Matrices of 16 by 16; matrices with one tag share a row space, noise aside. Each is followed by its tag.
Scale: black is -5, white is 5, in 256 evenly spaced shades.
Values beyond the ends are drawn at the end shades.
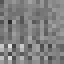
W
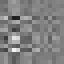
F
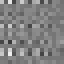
W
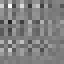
W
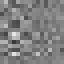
F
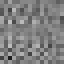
W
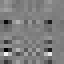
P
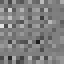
W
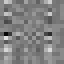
P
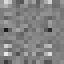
P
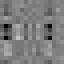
P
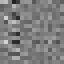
F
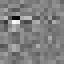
F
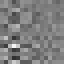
F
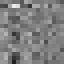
F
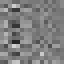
F
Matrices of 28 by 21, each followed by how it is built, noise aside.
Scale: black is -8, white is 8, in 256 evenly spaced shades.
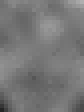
smooth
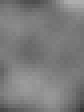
smooth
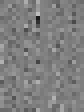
uneven columns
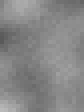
smooth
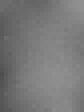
smooth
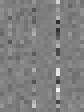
uneven columns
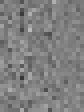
uneven columns
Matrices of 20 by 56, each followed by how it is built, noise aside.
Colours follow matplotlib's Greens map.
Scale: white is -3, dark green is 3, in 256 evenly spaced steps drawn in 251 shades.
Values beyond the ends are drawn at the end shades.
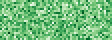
noise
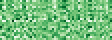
low rank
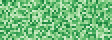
noise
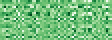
low rank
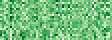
low rank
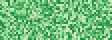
noise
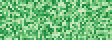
noise
